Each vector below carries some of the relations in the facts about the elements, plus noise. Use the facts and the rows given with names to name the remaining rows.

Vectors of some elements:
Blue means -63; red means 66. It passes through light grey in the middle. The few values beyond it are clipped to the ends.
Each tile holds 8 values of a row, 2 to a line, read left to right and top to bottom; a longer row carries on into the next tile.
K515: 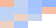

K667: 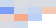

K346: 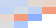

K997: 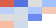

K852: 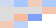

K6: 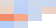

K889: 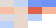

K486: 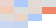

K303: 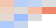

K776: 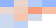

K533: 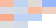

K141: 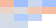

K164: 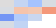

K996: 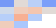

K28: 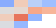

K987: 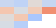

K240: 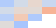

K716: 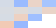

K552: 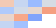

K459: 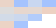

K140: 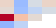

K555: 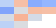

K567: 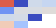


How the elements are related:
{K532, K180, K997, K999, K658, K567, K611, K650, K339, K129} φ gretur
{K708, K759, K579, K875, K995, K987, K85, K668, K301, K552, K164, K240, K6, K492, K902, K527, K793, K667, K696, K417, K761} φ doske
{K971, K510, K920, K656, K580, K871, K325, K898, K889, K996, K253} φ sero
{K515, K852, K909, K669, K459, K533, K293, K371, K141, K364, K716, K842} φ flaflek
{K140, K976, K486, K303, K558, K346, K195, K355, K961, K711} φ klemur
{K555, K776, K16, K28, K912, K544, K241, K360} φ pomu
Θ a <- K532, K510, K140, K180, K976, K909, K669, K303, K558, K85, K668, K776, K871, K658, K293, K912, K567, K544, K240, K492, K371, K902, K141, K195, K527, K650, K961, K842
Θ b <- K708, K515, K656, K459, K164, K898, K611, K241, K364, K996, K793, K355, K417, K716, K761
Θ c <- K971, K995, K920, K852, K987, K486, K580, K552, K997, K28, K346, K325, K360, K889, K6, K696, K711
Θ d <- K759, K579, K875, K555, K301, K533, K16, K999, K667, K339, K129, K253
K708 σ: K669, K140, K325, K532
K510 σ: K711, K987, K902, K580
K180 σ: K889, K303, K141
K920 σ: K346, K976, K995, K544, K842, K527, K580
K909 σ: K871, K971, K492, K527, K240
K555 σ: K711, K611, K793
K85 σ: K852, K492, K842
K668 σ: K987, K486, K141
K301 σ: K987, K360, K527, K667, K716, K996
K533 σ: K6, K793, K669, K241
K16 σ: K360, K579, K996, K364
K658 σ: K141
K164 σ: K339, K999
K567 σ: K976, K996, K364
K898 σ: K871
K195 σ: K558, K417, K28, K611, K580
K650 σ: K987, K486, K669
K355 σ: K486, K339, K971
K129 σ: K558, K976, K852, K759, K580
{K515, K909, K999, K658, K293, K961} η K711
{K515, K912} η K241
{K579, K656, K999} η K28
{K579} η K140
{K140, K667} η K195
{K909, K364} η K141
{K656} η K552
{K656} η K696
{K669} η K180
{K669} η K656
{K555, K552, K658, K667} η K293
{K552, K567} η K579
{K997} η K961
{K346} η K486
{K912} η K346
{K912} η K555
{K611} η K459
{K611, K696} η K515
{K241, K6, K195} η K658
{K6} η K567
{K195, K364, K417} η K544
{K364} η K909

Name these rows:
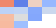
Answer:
K611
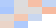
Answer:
K759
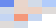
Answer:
K544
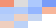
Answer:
K293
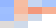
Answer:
K16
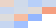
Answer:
K696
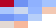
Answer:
K658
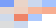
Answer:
K360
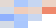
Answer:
K355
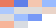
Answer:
K339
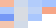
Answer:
K909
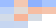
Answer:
K912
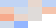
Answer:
K793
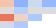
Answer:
K669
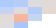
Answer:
K417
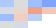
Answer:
K510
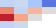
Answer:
K325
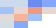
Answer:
K656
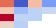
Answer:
K532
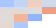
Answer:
K995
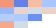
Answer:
K129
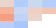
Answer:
K708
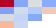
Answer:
K999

